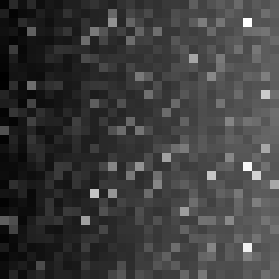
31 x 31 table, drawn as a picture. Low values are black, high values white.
The field climbs toward the right. Most values sit low, with a long tail of high ones. No single row or column stands out from its neighbours.
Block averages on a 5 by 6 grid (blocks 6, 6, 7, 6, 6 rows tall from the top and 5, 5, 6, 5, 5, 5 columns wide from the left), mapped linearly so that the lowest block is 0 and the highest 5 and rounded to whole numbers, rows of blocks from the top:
012345
012345
012345
012345
012345
